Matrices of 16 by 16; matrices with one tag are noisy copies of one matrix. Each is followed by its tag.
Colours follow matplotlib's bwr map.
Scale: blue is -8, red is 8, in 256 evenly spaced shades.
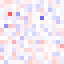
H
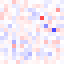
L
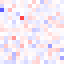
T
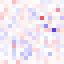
L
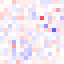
L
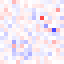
L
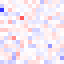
T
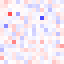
H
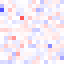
T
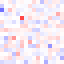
T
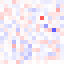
L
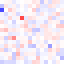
T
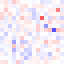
L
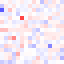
T
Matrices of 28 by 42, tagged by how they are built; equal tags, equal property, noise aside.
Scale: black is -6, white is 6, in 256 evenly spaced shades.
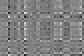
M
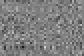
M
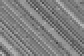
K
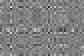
M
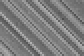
K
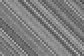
K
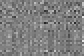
M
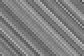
K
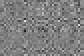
M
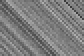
K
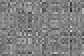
M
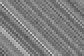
K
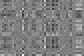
M
